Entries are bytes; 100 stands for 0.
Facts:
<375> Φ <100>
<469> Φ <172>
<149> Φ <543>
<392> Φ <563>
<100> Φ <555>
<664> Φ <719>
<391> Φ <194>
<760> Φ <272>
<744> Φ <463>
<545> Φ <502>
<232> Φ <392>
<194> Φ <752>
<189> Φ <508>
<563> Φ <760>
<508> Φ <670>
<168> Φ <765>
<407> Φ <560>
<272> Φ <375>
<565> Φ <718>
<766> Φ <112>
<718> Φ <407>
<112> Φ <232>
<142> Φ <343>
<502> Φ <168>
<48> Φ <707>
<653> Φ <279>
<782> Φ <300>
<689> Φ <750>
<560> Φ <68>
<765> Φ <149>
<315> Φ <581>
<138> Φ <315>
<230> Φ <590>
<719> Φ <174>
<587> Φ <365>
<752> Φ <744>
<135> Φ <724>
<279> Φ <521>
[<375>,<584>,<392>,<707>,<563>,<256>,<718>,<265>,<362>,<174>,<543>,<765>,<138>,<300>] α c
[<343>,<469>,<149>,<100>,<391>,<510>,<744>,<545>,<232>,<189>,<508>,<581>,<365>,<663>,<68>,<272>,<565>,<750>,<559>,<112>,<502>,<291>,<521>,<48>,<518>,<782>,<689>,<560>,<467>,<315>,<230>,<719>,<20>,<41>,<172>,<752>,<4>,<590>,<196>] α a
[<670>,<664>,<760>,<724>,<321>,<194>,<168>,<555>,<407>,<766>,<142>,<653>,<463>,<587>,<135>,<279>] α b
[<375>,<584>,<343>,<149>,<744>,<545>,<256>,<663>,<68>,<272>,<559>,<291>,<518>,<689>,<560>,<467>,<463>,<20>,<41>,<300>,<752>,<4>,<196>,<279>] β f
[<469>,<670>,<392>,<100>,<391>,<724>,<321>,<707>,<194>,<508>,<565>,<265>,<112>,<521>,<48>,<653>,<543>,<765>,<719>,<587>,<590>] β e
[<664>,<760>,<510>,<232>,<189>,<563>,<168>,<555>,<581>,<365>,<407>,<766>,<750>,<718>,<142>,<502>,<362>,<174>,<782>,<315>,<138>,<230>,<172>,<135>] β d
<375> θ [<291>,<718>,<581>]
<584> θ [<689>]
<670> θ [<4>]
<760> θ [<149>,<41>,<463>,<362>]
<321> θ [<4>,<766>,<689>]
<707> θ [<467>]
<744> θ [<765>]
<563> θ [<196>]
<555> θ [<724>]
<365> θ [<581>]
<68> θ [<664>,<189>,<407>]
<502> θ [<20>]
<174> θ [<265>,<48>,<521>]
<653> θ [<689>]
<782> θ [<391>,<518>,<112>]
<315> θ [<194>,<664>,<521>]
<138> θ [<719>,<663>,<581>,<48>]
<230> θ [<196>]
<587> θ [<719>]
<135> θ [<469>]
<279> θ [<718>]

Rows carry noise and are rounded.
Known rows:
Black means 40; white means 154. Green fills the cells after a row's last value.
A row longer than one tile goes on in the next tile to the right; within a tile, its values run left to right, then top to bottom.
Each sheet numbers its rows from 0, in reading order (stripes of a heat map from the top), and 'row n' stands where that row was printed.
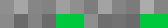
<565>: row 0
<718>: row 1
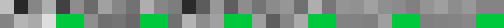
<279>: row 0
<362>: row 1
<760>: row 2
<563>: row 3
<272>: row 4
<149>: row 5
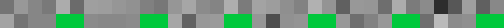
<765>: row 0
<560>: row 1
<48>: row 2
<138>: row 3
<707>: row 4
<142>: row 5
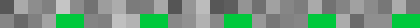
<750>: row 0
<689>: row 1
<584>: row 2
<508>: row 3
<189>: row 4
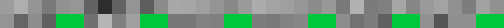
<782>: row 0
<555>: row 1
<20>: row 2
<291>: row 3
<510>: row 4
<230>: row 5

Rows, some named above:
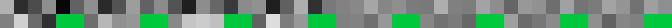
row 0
<587>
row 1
<142>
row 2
<653>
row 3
<463>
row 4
<343>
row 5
<510>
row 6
<174>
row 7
<502>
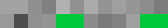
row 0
<138>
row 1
<196>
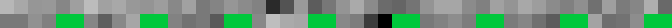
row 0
<545>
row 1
<375>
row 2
<391>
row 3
<766>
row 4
<365>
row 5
<4>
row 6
<300>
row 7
<581>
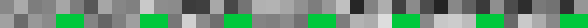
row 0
<469>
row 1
<750>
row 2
<194>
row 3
<752>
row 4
<279>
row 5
<653>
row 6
<321>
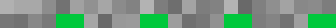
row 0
<744>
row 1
<48>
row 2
<581>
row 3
<343>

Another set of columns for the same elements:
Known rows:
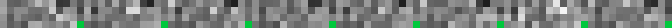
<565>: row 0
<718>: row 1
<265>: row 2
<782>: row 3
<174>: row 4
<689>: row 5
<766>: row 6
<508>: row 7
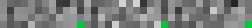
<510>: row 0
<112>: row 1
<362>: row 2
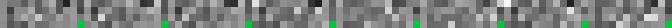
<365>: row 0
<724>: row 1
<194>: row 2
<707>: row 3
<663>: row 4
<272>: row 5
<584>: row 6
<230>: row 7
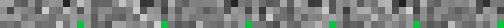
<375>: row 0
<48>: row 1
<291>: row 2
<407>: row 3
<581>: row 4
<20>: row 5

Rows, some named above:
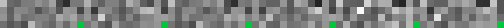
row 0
<4>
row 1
<463>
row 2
<4>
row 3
<279>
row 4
<653>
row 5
<670>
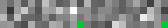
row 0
<760>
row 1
<196>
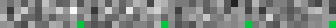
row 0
<760>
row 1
<563>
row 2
<365>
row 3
<463>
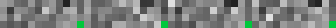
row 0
<174>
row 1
<565>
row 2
<707>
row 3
<321>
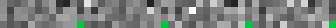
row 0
<502>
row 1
<300>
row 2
<587>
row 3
<112>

